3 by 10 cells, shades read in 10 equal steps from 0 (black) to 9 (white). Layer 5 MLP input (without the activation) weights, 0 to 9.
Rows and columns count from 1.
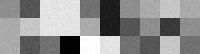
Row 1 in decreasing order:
8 8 7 6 6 5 5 4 3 1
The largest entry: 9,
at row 3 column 5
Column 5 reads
4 6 9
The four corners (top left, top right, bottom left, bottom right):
5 6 6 4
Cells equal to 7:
3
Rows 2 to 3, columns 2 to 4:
7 8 8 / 3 4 0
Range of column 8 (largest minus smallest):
3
